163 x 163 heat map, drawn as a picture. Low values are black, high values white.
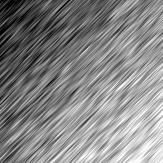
Ninth with the highest average: bottom right. Slope: up to the bottom right. Grain: diagonal, up to the right. Odd rows or columns: none. Ninth with the lowest average: top left.
